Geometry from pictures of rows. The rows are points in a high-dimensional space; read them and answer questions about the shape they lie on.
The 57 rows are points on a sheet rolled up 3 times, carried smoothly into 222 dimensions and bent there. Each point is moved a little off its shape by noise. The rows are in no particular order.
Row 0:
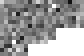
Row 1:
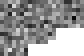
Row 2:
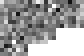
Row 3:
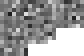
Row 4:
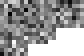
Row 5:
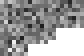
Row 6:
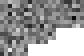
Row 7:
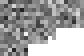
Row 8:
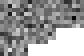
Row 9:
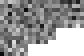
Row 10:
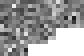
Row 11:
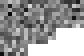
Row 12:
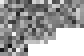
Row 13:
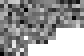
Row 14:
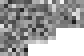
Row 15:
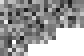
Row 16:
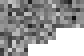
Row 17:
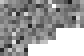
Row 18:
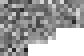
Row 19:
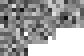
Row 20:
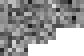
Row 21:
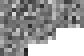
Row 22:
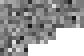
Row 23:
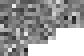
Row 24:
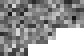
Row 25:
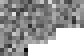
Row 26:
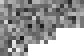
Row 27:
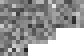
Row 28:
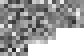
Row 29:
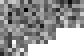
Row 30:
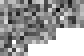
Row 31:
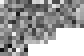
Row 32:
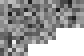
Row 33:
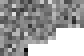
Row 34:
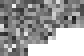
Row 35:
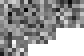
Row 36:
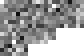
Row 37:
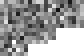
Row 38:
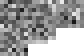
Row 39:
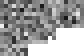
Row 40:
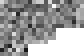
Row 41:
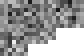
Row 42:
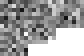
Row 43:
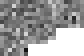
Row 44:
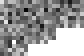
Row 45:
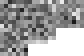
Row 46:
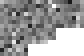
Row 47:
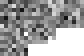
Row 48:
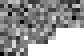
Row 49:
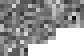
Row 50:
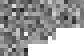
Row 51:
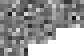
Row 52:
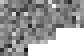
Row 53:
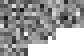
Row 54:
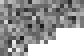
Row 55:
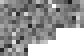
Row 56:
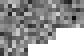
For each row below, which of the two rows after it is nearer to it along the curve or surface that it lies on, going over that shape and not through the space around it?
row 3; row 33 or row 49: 33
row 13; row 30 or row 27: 30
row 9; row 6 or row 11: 11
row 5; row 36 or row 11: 11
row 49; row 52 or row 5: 52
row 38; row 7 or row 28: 28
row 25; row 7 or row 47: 7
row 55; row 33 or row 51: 33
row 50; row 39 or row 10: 10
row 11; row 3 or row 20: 20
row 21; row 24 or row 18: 18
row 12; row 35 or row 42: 42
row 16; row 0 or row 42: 0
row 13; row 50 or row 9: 9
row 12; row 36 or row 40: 36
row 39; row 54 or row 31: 31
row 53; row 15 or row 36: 36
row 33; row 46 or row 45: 46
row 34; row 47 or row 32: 47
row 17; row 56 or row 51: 56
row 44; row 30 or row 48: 30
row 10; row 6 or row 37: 6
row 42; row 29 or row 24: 24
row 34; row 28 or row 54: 28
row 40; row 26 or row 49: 26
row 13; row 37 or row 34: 37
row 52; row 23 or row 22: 22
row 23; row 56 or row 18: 18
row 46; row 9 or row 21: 21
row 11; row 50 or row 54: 54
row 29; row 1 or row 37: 37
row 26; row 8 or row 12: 8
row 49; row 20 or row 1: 1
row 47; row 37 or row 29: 37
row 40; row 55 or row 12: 55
